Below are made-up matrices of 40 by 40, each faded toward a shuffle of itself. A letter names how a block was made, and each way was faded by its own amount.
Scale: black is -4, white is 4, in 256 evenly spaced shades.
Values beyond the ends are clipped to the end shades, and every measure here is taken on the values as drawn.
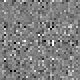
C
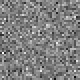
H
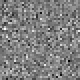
H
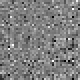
C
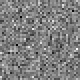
H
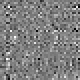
C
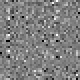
C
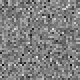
H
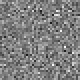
H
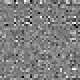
C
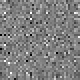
C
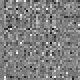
C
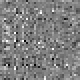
C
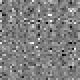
C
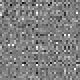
C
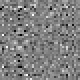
C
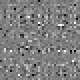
C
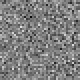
H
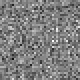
H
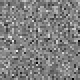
H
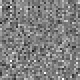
H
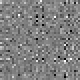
C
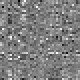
C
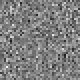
H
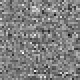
H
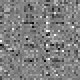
C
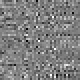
C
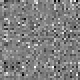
C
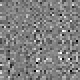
C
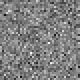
H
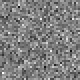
H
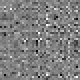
C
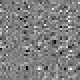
C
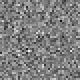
H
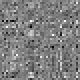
C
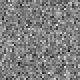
H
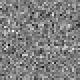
H
